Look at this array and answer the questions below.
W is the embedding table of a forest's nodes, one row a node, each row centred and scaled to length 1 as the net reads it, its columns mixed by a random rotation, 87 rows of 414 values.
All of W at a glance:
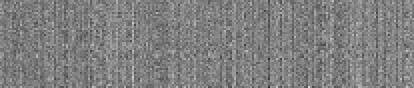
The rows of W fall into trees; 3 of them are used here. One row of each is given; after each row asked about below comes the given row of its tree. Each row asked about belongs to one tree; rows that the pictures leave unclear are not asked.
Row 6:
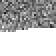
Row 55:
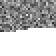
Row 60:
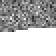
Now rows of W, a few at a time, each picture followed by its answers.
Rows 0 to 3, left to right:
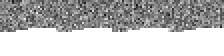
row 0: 60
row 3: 6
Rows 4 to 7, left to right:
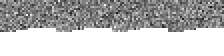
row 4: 55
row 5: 6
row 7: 60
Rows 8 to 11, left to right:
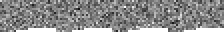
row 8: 55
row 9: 6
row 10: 6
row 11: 60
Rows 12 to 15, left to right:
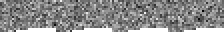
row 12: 55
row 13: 55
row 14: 6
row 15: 60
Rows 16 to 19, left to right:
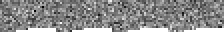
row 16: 60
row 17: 55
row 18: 60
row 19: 6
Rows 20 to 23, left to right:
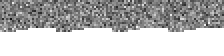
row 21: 60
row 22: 6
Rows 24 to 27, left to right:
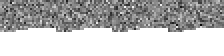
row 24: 6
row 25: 6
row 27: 60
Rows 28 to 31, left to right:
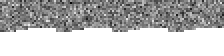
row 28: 55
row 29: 60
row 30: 6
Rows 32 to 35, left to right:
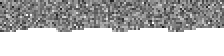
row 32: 55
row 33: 6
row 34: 6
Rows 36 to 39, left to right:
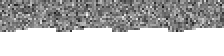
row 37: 55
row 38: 60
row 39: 6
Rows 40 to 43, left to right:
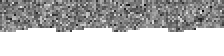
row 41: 55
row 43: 60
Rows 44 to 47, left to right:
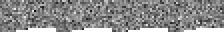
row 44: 60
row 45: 60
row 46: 55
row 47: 60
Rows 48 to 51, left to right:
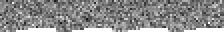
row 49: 60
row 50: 6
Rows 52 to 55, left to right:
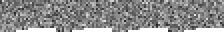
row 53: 55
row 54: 55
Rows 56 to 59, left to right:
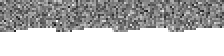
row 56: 55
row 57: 55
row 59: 6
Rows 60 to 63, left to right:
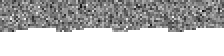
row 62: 6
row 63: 60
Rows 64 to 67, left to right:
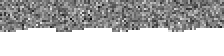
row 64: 6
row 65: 60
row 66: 55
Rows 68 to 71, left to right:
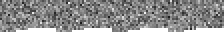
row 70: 60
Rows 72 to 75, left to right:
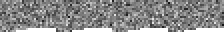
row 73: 55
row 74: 6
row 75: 55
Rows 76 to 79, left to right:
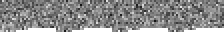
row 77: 6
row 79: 6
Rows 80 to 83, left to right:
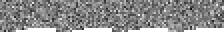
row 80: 6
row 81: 55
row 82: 55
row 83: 6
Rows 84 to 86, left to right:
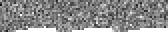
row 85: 6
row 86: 6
